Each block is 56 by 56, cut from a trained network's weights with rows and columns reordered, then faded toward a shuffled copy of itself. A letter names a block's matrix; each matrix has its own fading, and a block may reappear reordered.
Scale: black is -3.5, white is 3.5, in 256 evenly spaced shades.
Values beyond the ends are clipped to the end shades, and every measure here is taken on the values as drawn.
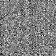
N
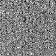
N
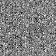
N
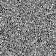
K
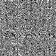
N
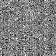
N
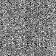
N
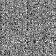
N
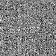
N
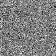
K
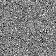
K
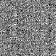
N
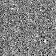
N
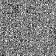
N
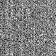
N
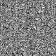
N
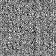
N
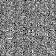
N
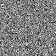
K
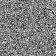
K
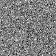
K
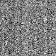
N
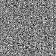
N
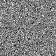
K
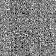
N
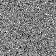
K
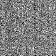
N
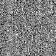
N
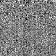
N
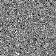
K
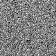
K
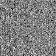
N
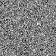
K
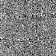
N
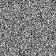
K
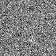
K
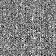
N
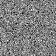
K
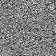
K
